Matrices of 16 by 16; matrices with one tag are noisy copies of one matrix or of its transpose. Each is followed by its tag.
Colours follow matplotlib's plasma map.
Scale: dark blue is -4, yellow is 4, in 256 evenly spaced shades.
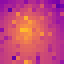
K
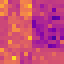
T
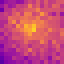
K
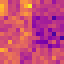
T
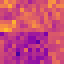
T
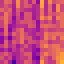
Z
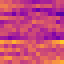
Z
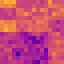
T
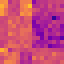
T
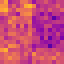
T
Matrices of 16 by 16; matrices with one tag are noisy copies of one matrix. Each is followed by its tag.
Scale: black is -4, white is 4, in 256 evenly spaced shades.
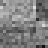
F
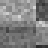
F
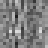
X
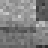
F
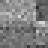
F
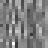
X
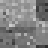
F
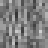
X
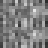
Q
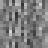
X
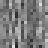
X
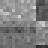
F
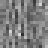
X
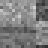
F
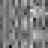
Q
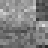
F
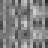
Q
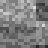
F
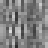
X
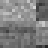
F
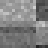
F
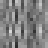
X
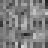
Q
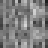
Q
